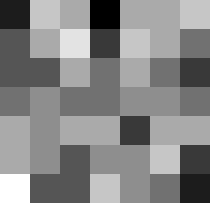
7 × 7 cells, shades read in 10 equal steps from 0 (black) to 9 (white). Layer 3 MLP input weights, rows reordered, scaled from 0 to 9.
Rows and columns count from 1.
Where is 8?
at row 2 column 3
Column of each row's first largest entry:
2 3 3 2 1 6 1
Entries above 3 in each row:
5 5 4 7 6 5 4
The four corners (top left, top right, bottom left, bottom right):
1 7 9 1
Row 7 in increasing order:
1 3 3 4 5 7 9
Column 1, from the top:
1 3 3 4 6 6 9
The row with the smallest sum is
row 3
